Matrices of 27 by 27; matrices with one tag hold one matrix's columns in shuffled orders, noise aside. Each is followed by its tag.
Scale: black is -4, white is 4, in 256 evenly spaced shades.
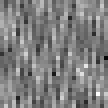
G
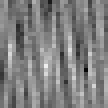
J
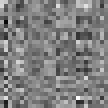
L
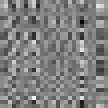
L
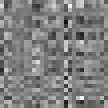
L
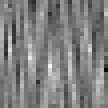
J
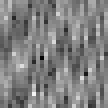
G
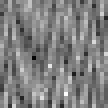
G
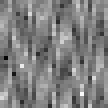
G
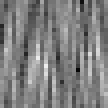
J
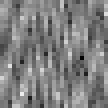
G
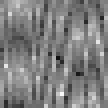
G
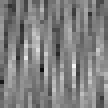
J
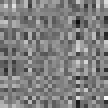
L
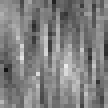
J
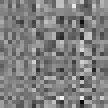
L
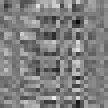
L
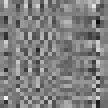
L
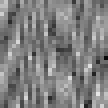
G
